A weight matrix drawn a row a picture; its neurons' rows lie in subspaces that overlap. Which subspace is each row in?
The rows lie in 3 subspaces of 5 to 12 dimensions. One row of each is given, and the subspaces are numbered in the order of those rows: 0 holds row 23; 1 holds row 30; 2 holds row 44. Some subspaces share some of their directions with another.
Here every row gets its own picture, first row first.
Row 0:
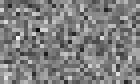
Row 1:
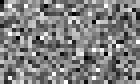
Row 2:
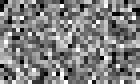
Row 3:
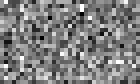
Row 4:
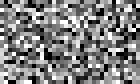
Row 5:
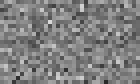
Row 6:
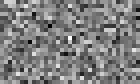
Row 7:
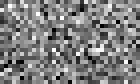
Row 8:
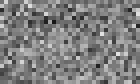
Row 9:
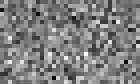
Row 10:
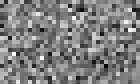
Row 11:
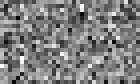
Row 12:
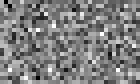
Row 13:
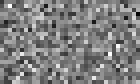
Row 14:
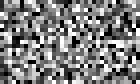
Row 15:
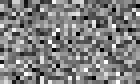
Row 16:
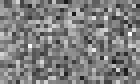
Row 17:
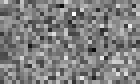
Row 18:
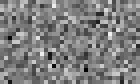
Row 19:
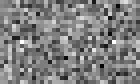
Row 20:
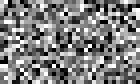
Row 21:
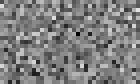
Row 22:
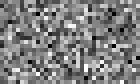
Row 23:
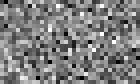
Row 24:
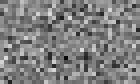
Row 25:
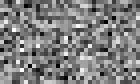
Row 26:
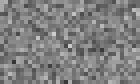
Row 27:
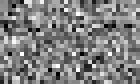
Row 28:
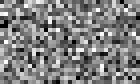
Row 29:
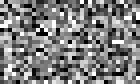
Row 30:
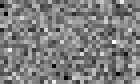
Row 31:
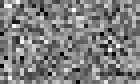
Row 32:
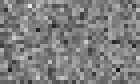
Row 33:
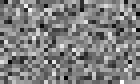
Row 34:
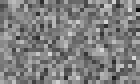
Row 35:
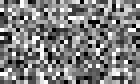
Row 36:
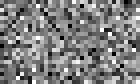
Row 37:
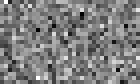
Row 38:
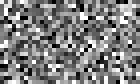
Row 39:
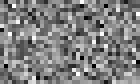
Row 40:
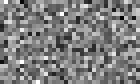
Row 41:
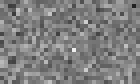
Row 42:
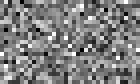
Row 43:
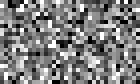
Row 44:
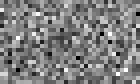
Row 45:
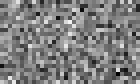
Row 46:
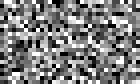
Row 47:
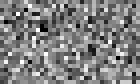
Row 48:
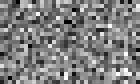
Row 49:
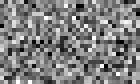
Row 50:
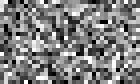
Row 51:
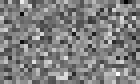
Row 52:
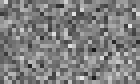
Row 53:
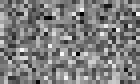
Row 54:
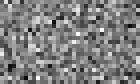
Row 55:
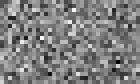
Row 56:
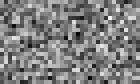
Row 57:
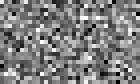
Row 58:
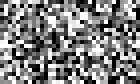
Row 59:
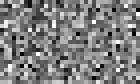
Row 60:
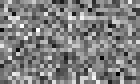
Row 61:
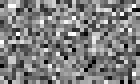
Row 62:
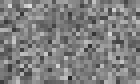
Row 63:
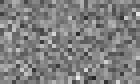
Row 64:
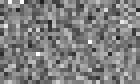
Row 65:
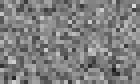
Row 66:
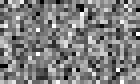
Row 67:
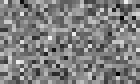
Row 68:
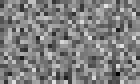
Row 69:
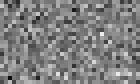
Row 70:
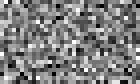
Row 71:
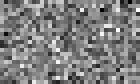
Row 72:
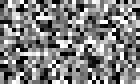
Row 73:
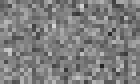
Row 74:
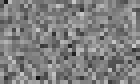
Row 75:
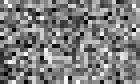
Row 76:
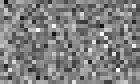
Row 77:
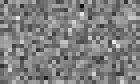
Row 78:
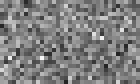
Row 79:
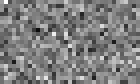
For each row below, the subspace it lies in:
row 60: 1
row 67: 2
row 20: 2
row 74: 0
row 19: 1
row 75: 2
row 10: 2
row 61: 2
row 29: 1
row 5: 1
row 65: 2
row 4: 2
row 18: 2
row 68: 2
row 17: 0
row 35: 2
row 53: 2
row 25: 1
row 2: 2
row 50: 1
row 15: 1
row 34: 1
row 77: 1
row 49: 2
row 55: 1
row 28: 1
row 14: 2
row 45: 0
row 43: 0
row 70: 0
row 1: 1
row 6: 1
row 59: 0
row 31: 1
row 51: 2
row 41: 2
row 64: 0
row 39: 1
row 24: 2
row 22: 2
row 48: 0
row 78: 2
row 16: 0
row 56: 1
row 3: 1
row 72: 0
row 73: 1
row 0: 2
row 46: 1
